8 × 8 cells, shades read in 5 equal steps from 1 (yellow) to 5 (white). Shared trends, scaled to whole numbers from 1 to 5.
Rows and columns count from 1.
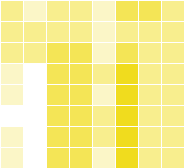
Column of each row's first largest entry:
2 5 5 2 2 1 2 2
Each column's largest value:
5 5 3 3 4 3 3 3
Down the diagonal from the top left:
3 3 2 2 4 1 3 3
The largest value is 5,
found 6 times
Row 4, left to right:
4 5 2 2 3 1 3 3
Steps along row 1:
up down same up down same up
